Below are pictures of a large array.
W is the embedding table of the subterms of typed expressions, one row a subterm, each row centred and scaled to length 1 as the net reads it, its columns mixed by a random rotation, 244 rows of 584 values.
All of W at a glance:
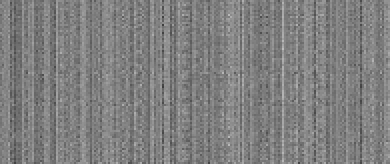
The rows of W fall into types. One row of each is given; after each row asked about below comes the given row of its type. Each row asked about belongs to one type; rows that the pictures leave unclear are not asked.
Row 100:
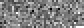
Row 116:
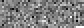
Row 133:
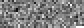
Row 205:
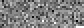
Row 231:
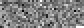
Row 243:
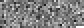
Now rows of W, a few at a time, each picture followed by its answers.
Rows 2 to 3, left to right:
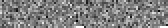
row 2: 133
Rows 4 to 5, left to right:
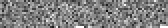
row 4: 205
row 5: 231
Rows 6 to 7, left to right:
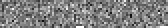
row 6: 243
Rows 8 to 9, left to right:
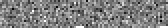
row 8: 116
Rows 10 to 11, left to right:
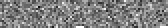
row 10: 243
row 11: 231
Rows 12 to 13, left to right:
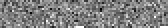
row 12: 100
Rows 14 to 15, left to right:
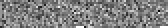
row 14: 243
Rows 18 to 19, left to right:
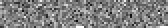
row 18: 231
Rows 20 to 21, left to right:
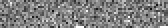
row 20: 205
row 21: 116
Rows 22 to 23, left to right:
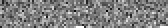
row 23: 205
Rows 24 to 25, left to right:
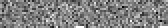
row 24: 205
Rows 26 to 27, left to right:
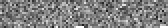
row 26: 205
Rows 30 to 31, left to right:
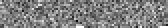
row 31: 205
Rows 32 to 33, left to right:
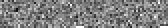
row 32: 133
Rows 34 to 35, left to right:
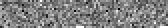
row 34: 231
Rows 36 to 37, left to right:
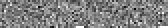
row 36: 243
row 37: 100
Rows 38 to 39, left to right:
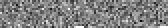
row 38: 100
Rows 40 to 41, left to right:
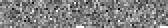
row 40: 231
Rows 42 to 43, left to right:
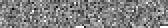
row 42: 116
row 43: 243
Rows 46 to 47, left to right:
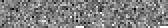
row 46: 116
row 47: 100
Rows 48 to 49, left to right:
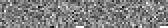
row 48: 243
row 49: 243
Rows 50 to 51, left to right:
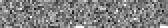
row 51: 231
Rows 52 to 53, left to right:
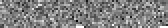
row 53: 205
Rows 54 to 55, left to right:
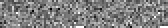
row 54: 100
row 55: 116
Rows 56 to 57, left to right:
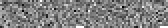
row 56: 231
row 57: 243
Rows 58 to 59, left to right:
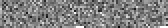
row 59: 100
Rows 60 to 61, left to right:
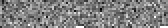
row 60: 205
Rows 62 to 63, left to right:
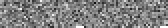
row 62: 231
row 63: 231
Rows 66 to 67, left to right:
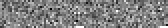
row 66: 100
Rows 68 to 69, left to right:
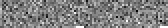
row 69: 205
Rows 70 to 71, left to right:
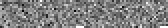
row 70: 231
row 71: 243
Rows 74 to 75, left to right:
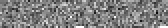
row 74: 116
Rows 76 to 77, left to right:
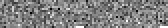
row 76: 100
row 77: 205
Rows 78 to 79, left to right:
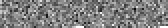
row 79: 100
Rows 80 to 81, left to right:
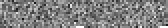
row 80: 133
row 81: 205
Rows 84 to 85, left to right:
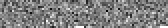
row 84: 100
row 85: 205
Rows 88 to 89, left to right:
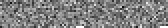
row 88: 231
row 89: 243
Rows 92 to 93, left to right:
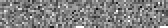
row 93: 116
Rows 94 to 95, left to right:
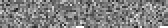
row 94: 133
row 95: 205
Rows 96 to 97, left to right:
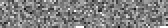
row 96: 100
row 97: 100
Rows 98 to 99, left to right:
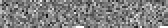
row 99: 205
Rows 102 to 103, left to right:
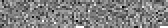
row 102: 205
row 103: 243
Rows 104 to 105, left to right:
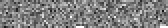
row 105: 231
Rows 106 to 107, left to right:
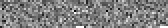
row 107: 205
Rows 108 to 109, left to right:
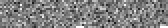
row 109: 231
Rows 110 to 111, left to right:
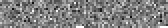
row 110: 231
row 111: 133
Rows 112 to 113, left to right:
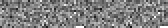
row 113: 116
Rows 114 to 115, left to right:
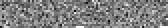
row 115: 205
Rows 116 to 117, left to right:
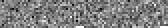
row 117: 133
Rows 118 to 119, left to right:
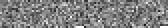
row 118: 116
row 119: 243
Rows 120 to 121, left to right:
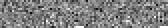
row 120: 100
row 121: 116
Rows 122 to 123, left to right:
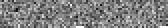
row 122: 133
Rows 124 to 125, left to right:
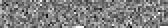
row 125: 116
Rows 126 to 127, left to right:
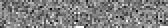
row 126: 100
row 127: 205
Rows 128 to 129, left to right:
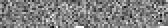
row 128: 205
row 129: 133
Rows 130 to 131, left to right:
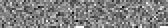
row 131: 243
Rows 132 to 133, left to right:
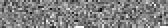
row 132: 100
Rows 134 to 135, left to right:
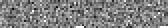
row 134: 116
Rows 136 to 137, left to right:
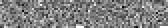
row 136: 231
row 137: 243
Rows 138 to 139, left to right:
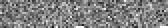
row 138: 205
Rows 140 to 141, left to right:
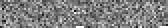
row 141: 205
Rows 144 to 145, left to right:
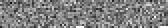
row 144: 231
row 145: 116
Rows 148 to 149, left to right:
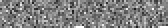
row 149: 100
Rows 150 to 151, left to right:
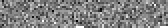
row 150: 205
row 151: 133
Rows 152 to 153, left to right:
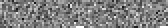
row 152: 133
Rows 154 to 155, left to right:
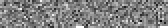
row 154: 231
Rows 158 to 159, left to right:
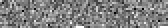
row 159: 100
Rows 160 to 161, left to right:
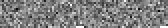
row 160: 133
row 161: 231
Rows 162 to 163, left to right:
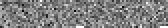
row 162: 231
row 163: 243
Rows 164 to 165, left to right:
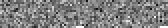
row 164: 133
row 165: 116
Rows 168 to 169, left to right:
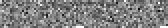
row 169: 231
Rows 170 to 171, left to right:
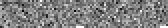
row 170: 231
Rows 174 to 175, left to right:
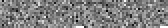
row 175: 231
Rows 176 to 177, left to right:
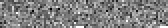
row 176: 100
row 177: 205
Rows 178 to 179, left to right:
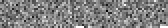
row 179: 231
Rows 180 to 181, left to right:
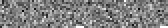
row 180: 205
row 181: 231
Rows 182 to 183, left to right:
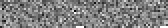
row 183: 231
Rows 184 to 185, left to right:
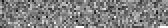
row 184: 205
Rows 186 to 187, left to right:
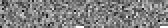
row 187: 243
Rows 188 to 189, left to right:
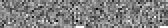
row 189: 116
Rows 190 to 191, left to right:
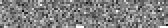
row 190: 231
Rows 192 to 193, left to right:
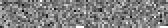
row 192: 231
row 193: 133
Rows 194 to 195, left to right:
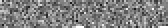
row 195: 100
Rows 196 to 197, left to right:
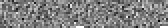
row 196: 133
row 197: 243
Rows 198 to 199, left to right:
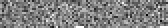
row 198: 205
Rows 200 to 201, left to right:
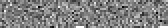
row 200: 243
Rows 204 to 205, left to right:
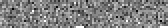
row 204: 116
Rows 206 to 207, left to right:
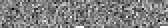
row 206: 116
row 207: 243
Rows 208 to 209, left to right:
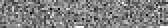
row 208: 100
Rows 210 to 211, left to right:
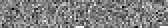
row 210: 116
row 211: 243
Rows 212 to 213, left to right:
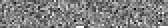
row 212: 243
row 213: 100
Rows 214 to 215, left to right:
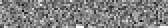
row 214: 231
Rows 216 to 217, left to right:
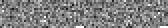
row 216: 116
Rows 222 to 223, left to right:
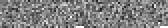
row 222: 116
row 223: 133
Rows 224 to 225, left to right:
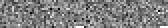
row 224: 100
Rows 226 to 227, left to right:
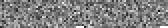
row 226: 243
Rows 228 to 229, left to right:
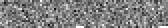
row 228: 231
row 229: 100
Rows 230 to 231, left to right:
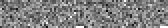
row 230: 116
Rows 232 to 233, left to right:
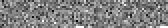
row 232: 205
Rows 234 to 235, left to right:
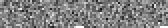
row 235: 133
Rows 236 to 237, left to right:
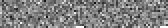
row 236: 133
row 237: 231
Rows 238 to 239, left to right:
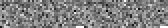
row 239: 231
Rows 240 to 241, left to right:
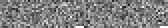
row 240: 116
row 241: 243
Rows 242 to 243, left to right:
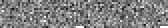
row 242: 116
